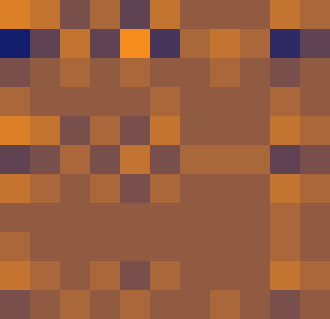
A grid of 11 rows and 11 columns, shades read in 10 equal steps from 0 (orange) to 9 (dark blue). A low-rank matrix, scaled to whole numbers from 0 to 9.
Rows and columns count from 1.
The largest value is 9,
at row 2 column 1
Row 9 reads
3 4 4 4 4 4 4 4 4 3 4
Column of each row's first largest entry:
5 1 1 2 3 1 5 1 2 5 1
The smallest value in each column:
1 2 2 3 0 2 3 2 3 2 3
